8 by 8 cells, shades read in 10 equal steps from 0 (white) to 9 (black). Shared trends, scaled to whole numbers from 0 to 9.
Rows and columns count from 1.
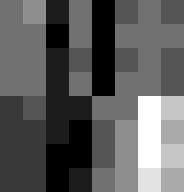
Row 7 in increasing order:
0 2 4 6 7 7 9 9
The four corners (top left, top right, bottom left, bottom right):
5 6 7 3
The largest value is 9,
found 9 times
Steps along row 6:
same up up down down down up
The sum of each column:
48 46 67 55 58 39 21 33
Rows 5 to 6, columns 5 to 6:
5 5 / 6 4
